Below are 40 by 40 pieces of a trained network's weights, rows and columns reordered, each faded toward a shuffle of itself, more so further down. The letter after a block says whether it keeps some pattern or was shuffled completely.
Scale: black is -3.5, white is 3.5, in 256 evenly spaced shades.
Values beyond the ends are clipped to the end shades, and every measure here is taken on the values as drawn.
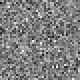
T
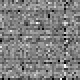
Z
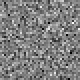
T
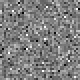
T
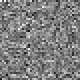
Z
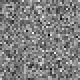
T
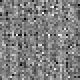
Z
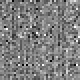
Z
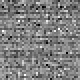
Z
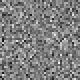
Z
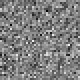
Z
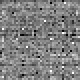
Z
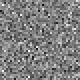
T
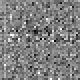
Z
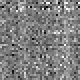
Z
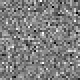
T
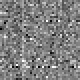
Z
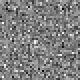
T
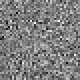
Z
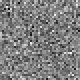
T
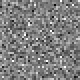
T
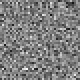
Z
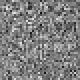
Z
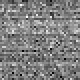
Z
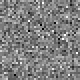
T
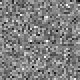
T
